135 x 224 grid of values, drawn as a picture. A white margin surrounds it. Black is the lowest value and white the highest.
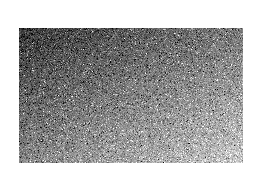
Odd rows or columns: none. Mirror symmetry: none. Stripes: none. Ninth with the lowest average: top left. Slope: up to the bottom right.
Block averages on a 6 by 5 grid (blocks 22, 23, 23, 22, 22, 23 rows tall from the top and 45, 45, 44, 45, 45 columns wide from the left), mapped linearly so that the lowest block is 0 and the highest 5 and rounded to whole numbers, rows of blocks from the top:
01122
11223
12233
22334
23344
33445
